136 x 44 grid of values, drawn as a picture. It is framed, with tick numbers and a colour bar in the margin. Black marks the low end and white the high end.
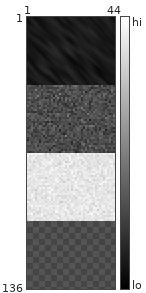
The table splits into 4 rows of 1 panel. Panel 1,1: very low, slanting down to the right, faint in contrast. Panel 2,1: low, fine-grained. Panel 3,1: very high, fine-grained, faint in contrast. Panel 4,1: low, checkered, faint in contrast.
